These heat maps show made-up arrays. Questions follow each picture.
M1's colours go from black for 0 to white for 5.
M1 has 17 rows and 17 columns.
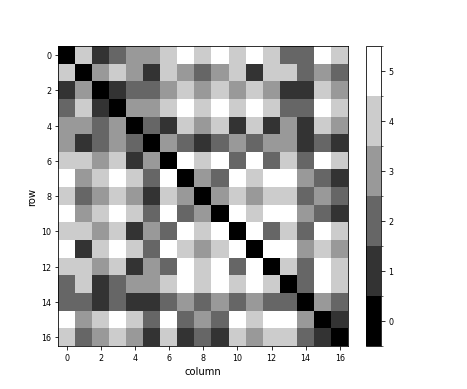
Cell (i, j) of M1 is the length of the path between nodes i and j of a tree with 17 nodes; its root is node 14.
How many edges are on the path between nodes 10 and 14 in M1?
2
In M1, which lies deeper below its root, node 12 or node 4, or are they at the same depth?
node 12
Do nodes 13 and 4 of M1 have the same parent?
no
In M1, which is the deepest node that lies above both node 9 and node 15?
16
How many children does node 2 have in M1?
3
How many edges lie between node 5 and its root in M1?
1
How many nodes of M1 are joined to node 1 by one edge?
2
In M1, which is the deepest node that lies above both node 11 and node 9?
5
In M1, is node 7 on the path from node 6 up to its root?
no
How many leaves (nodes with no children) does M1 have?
11
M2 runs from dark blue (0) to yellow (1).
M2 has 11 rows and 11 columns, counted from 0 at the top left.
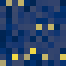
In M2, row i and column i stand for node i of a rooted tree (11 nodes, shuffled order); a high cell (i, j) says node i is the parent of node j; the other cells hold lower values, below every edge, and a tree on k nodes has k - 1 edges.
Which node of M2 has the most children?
9
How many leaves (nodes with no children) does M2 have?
6
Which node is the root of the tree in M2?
9
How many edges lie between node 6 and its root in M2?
2
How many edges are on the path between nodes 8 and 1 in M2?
5
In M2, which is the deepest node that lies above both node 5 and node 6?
4
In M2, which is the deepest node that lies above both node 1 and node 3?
0
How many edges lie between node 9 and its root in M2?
0
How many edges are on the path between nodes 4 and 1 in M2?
4
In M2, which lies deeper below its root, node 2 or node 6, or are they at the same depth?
node 6
